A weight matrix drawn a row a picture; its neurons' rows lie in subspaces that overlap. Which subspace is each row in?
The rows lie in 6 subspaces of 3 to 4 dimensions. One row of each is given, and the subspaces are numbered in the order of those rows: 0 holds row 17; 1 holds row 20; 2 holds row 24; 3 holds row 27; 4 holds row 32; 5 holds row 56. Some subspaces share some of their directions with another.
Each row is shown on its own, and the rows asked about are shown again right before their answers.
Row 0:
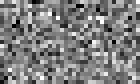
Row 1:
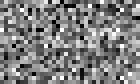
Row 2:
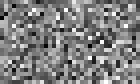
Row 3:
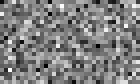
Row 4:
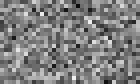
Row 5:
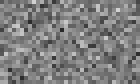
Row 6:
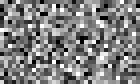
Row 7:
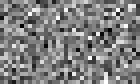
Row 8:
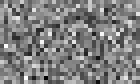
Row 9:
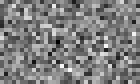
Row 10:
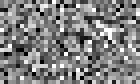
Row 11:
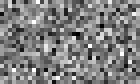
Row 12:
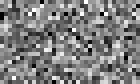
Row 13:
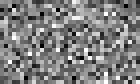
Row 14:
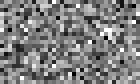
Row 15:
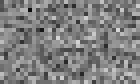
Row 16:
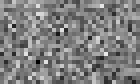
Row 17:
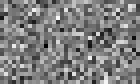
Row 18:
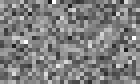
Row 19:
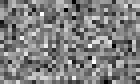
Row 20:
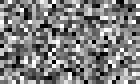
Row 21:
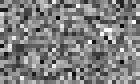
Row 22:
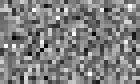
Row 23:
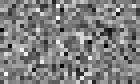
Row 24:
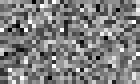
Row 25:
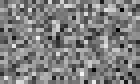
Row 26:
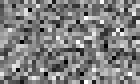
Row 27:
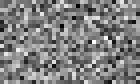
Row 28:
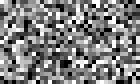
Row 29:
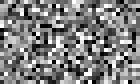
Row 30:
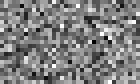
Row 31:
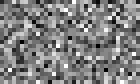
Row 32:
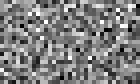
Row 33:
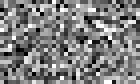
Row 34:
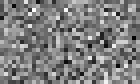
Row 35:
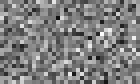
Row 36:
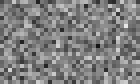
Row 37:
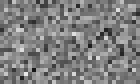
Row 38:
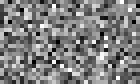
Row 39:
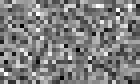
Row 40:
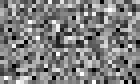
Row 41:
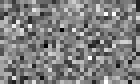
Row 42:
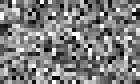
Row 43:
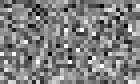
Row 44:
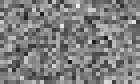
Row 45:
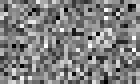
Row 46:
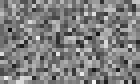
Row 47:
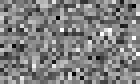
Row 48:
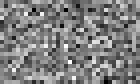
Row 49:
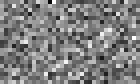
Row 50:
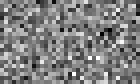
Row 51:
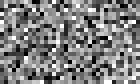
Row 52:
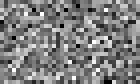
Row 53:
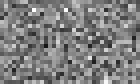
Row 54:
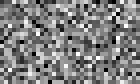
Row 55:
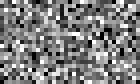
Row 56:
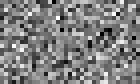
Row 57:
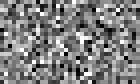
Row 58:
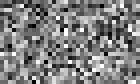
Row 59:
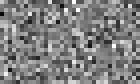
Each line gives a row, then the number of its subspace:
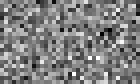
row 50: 0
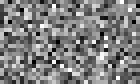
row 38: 1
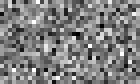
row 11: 2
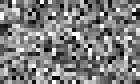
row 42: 2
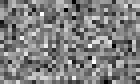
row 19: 3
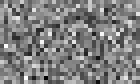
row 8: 0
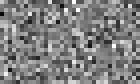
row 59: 3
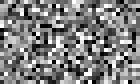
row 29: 1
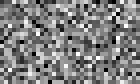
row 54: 3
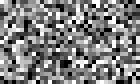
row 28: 3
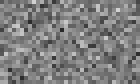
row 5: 2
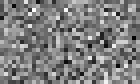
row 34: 5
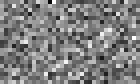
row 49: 5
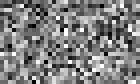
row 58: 4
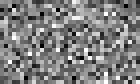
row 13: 0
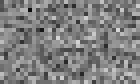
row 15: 5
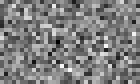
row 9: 1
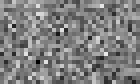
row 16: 4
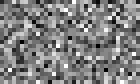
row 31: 3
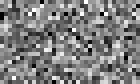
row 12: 2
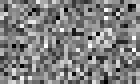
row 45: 0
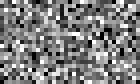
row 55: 2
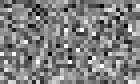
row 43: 4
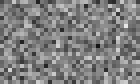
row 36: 3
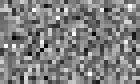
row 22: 0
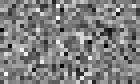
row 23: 1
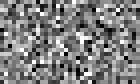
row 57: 1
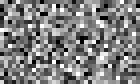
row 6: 1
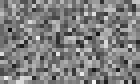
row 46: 5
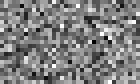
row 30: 0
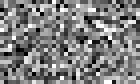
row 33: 1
